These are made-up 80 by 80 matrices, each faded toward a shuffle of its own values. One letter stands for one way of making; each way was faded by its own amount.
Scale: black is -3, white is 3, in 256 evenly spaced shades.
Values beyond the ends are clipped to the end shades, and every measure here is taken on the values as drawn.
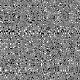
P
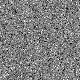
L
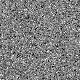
L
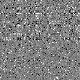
P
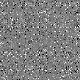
P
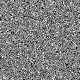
L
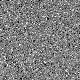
L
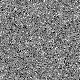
L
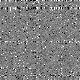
P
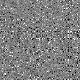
P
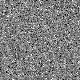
L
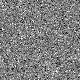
L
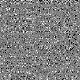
P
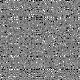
P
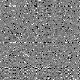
P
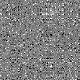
P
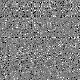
P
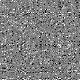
P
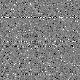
P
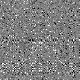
P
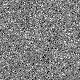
L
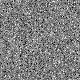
L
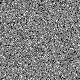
L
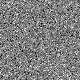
L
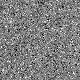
L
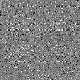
P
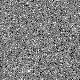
L
